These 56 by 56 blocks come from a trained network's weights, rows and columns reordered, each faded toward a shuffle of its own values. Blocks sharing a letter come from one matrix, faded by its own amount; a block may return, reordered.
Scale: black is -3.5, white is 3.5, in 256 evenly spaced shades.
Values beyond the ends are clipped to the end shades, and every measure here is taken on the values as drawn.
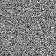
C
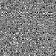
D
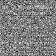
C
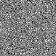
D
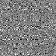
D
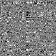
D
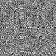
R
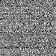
C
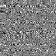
D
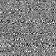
D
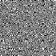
D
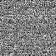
C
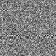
R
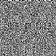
R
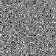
D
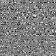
D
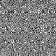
D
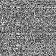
C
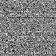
C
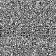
C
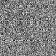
R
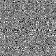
D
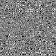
D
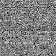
C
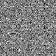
C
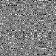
D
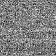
C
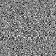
R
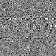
D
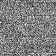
C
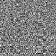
R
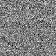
C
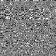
D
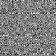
D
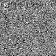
C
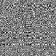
R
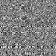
R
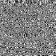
D
